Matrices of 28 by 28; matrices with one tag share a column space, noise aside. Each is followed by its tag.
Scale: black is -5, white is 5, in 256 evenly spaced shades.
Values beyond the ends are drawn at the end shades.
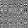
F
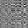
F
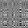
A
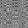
F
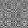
A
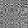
F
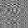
F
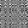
F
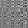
F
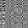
F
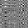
F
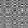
F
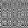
A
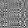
A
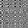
F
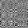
A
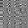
F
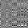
A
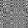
F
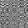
F
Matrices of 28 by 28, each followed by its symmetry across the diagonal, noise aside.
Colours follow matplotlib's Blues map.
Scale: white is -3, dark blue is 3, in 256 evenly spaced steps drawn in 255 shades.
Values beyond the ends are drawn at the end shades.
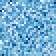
symmetric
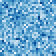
symmetric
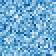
symmetric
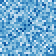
symmetric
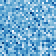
antisymmetric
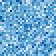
symmetric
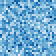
antisymmetric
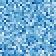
antisymmetric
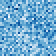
antisymmetric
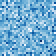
symmetric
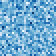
antisymmetric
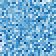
symmetric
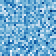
antisymmetric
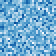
symmetric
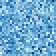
antisymmetric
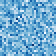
antisymmetric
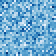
symmetric
